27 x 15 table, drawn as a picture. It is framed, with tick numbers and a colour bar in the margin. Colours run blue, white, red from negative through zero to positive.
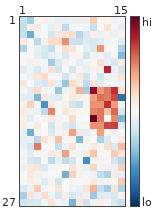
The middle right is the ninth with the highest average. An odd patch, higher than its surroundings, sits in the middle right. Overall the values sit about 50% of the way up the scale. Values change most from cell to cell in the middle right.
